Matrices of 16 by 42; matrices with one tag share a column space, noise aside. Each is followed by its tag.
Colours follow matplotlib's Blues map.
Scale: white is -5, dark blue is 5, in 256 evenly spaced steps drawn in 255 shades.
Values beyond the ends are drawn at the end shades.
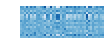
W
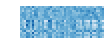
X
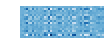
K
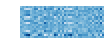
K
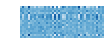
W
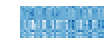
X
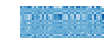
W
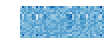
W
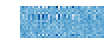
W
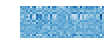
W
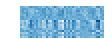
X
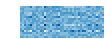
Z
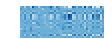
W
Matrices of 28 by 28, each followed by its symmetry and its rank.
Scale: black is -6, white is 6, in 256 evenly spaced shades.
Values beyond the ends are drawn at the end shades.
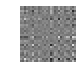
antisymmetric, rank two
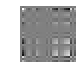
symmetric, rank one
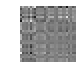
antisymmetric, rank two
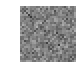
symmetric, full rank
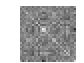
symmetric, rank five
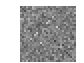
symmetric, full rank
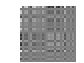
symmetric, rank one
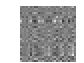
neither, rank three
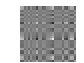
symmetric, rank one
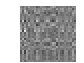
neither, rank three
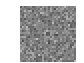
symmetric, full rank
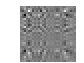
antisymmetric, rank two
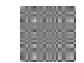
symmetric, rank one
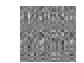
neither, rank three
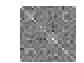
symmetric, rank five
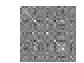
symmetric, rank five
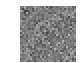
symmetric, full rank
